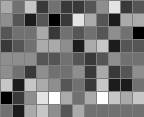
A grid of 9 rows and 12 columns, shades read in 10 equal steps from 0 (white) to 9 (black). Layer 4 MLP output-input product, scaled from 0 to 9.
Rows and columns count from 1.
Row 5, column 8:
7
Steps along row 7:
up down up up up down up down up same down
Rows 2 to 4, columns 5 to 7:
9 7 1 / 7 5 6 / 3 4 8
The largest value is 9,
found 3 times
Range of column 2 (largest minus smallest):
4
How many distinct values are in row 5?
4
